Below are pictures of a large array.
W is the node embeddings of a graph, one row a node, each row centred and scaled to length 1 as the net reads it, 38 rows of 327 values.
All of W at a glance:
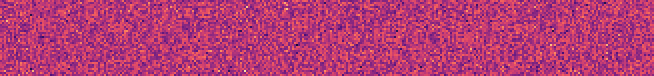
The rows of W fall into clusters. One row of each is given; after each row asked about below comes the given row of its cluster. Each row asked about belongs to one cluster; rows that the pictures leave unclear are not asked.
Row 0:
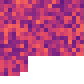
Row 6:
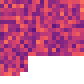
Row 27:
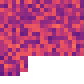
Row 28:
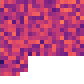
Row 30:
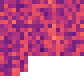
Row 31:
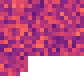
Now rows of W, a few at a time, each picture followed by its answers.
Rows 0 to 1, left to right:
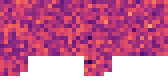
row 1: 6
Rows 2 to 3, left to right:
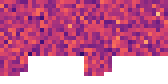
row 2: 28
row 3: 0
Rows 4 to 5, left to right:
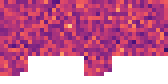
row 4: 28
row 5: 6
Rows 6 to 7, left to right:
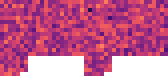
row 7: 31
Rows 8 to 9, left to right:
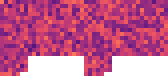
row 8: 28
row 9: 0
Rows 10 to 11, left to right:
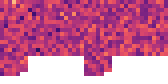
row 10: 31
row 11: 27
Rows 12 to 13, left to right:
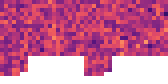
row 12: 30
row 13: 0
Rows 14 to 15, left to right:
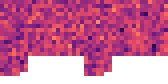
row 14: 30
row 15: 30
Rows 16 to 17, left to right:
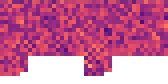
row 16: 6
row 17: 27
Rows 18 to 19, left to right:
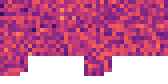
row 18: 6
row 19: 27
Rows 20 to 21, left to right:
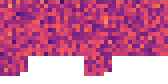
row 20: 27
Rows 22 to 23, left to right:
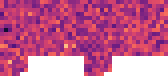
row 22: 28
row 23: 30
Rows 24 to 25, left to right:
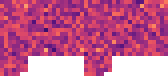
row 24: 0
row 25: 28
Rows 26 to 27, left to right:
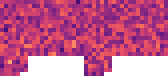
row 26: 28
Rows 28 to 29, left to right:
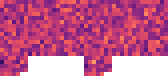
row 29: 28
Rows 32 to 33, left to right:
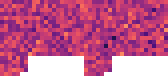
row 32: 6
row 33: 6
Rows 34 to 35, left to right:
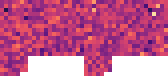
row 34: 31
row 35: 6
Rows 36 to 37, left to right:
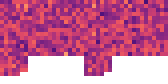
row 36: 0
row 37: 27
